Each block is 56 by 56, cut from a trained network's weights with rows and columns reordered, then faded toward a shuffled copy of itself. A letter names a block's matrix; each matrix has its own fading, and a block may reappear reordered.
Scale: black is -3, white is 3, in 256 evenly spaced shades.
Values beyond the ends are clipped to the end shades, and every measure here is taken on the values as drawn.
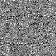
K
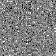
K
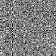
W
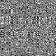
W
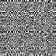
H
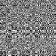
H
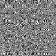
W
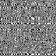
H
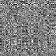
H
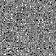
K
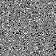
K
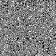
K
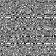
H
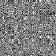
W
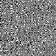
K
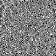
K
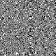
W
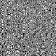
W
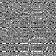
H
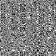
W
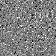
K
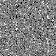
K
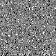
K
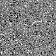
K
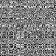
H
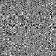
W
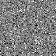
K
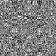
W
